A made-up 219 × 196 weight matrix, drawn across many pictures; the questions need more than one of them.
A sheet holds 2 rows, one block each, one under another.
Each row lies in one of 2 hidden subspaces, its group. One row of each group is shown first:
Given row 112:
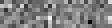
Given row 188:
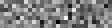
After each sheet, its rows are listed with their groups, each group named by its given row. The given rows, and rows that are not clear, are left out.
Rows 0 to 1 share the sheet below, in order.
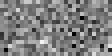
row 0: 188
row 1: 188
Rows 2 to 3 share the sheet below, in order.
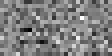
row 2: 188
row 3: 188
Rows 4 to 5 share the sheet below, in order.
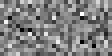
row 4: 188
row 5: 188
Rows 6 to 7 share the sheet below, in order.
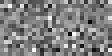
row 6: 112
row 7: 188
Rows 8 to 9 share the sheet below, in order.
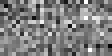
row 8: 112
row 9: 112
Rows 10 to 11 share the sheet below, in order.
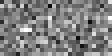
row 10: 112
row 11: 188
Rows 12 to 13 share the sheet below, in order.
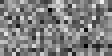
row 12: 188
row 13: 112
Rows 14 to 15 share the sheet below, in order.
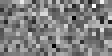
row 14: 188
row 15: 188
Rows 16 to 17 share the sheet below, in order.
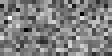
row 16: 188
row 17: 188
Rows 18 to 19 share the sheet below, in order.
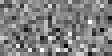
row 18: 112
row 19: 188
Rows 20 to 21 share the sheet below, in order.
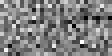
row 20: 112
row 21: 188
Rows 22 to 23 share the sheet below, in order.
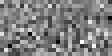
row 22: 112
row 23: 188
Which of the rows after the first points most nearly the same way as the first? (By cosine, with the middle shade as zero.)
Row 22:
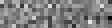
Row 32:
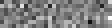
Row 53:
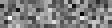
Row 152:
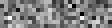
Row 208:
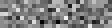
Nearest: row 208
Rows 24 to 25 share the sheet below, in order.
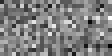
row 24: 112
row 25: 112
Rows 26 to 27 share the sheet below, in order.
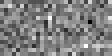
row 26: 112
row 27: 112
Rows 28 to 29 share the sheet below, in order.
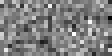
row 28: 112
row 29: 188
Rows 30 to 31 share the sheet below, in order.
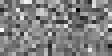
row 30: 188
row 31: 112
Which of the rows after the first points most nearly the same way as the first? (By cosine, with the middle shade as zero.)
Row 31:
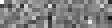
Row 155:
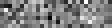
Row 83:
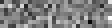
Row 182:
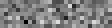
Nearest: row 155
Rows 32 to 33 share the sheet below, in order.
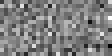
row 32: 112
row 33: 112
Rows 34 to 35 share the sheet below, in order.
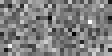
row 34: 112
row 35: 188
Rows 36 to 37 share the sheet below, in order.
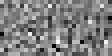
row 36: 112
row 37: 188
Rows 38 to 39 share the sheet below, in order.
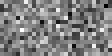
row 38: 188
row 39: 188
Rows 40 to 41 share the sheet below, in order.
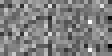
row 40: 112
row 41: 112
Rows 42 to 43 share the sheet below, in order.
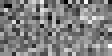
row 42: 112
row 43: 112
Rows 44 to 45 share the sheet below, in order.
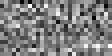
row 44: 188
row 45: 112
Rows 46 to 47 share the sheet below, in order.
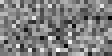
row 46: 112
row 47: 188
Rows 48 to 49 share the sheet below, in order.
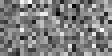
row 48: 188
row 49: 188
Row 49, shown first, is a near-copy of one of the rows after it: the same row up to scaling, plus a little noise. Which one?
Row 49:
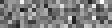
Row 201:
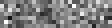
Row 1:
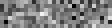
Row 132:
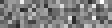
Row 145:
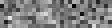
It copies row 132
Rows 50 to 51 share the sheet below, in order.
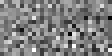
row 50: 112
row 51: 188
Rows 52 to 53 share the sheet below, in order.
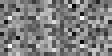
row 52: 188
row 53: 188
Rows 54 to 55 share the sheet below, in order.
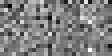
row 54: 112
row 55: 112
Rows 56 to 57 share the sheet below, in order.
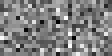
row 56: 188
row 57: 188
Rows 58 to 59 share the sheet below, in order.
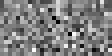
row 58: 188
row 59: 188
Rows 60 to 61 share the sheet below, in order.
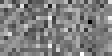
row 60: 112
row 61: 112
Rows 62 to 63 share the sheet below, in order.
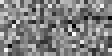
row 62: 112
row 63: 188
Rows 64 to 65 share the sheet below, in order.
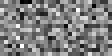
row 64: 188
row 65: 188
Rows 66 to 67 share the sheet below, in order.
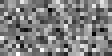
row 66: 188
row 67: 188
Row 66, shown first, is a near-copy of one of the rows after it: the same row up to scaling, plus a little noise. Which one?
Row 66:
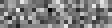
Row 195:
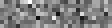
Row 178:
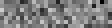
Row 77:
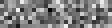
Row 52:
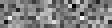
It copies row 77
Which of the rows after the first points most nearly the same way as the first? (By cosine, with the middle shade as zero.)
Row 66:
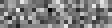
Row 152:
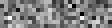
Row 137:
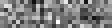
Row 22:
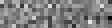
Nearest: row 22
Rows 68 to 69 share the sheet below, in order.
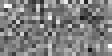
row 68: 112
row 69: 112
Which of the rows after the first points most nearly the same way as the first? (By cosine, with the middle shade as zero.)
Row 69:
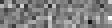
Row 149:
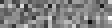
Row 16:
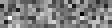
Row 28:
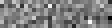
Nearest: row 149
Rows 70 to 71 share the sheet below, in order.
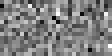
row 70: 188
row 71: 112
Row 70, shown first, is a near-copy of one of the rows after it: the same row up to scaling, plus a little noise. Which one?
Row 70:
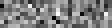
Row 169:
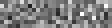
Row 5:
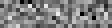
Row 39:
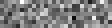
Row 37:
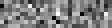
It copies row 37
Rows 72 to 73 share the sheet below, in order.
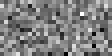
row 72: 188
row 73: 188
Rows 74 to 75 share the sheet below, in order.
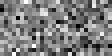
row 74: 188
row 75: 112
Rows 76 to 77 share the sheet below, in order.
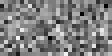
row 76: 188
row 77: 188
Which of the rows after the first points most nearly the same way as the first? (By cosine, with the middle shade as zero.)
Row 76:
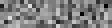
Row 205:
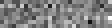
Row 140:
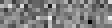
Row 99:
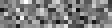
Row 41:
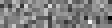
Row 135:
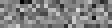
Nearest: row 135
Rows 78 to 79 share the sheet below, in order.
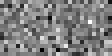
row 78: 112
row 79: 188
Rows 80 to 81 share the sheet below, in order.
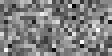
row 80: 188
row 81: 188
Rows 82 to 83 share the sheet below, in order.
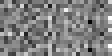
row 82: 112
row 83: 112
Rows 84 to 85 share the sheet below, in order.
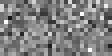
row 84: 188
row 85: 112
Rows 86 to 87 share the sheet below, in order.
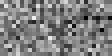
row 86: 112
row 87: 188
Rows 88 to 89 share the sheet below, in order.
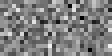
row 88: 188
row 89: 112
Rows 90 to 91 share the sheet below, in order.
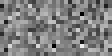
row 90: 188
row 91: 188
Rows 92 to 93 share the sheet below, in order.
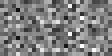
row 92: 188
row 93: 188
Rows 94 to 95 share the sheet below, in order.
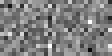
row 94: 112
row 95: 112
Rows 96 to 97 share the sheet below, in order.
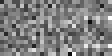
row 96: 112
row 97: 112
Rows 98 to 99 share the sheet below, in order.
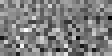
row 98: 112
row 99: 188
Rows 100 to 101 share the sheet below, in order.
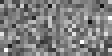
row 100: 112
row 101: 188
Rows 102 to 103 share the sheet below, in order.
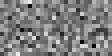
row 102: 188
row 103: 188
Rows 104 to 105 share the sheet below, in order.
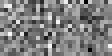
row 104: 112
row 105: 112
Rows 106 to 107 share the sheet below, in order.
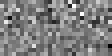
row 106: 188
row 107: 112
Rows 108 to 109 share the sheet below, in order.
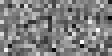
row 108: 112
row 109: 188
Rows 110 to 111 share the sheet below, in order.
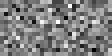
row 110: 188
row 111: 188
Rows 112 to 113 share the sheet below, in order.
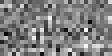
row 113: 112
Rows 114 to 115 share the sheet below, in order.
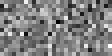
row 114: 188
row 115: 112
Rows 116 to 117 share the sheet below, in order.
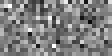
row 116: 112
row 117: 188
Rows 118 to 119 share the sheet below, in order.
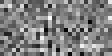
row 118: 112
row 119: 112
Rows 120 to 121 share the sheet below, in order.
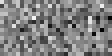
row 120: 112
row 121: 188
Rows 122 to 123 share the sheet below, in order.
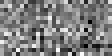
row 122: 112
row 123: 112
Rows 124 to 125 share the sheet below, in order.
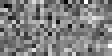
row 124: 112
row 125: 112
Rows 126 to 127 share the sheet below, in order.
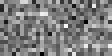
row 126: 188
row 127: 112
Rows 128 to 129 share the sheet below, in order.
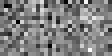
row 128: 112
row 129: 112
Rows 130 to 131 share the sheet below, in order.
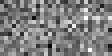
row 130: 112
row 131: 112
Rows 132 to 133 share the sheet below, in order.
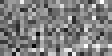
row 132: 188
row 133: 112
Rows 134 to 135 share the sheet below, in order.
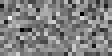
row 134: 188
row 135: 188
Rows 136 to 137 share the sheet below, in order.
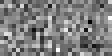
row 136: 112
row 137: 112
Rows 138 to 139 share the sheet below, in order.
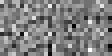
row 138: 112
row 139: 112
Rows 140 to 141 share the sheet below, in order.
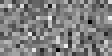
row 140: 112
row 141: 188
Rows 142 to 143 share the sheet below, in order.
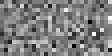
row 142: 112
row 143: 188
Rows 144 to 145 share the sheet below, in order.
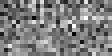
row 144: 112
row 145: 188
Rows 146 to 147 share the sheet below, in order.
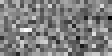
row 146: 112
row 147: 188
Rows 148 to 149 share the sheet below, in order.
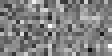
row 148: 112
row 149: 112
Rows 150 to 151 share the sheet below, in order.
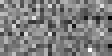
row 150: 112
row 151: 112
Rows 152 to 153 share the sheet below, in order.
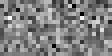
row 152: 188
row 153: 188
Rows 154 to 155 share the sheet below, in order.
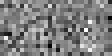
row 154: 112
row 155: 112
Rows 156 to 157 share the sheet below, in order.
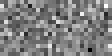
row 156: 188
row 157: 112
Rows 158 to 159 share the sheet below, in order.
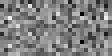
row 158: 188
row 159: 188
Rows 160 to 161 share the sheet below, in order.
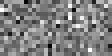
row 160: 188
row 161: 112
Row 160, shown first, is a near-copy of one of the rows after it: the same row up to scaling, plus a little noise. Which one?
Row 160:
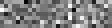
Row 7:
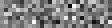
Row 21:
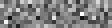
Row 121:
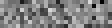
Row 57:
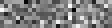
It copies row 57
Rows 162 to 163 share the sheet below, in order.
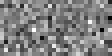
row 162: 112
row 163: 188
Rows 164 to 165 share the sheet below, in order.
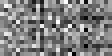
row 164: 112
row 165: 112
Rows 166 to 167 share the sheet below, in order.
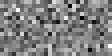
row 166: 188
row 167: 112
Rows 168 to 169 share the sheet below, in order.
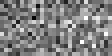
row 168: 112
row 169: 188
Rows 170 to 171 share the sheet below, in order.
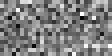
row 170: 188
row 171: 112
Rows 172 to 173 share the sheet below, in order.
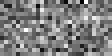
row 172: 112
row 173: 188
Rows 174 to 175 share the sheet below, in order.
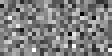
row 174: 188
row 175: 188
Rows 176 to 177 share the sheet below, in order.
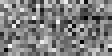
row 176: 112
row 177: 188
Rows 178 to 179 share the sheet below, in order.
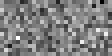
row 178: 188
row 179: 188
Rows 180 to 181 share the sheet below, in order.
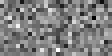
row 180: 188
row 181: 188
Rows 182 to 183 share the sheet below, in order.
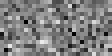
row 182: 188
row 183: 188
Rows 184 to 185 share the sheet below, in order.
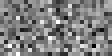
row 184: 188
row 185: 188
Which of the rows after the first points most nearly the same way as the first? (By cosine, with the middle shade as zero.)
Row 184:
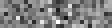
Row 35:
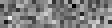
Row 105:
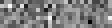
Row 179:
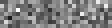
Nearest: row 35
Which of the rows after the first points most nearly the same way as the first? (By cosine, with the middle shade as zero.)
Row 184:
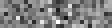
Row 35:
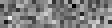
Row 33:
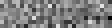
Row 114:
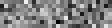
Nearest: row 35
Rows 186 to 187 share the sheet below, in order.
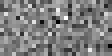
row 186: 188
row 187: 112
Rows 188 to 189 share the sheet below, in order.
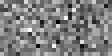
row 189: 188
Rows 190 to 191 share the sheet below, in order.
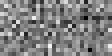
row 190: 112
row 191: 112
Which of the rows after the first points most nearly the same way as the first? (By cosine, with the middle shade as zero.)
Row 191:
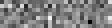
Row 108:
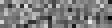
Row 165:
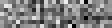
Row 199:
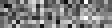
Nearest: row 165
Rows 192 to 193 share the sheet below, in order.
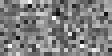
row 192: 188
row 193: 188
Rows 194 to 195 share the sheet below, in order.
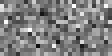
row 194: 188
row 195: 188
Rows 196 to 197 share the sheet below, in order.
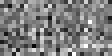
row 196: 112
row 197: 112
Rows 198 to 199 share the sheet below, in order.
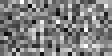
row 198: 188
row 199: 112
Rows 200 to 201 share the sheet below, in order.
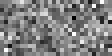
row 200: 188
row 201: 188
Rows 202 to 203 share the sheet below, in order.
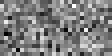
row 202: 188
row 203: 112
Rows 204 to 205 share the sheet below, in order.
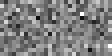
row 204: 188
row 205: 112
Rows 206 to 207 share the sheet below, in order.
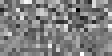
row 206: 188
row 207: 112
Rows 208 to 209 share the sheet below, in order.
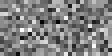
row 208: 188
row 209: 188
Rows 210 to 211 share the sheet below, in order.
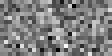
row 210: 188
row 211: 188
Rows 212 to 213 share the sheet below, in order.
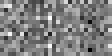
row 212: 112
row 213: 112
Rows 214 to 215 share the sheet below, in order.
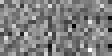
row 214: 112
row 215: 112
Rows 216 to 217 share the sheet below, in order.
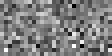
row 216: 188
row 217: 188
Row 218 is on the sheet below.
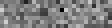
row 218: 188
